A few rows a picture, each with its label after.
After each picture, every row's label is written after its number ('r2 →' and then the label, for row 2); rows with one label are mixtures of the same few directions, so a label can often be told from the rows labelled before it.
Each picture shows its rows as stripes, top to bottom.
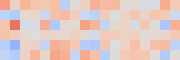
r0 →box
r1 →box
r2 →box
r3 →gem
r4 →box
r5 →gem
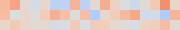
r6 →gem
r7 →gem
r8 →gem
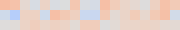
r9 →gem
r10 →box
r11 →gem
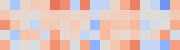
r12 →gem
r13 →gem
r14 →gem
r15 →box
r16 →gem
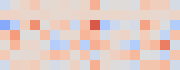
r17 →gem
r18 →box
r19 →gem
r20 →box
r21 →gem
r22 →gem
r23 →gem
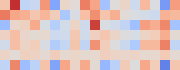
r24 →box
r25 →box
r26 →gem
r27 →gem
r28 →gem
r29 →box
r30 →box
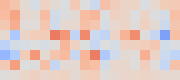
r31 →gem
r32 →box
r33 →box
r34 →gem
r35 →box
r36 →gem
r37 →box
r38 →gem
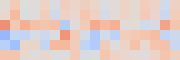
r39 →box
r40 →box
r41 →box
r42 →box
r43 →box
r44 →gem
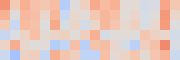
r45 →box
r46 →box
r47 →box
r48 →gem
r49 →gem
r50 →box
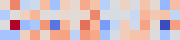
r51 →box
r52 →gem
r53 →box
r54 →gem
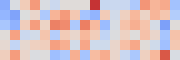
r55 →gem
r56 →box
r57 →gem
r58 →box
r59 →gem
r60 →gem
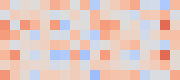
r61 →gem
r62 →gem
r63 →box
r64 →gem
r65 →gem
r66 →gem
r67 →gem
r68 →gem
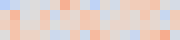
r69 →box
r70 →box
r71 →box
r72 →gem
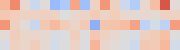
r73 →gem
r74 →box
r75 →gem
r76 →gem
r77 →gem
